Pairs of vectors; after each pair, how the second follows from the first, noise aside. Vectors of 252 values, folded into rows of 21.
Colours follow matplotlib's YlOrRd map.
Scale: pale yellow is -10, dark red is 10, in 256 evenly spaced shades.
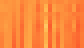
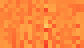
sign-scrambled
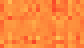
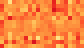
scaled up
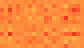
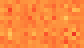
sign-scrambled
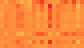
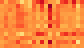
scaled up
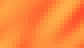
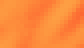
shrunk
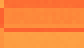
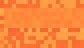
sign-scrambled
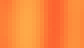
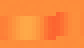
partly zeroed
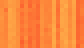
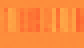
partly zeroed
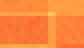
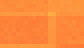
shrunk
